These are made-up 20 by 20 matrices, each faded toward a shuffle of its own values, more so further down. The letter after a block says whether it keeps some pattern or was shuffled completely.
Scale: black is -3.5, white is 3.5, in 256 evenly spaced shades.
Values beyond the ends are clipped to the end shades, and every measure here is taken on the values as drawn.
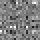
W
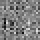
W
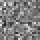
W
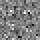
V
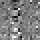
W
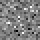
V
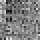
W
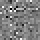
W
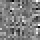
W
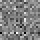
W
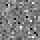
V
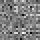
W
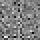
W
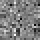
W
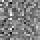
W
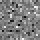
V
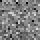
V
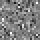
V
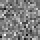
V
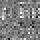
W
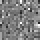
W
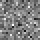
V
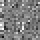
W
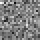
V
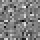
W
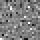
V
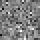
V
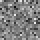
V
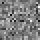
W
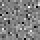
V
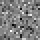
V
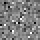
V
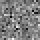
V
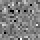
W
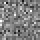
V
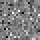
V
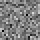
V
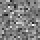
V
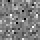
V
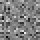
W
